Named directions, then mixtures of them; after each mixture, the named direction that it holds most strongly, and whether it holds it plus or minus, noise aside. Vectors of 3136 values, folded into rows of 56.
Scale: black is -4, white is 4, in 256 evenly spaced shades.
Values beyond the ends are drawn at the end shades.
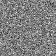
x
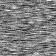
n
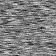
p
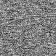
x, plus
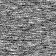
n, plus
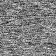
p, plus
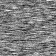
n, plus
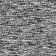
p, plus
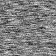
p, plus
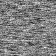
p, plus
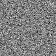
x, minus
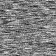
p, plus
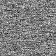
x, plus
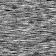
n, minus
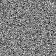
x, minus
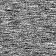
p, minus
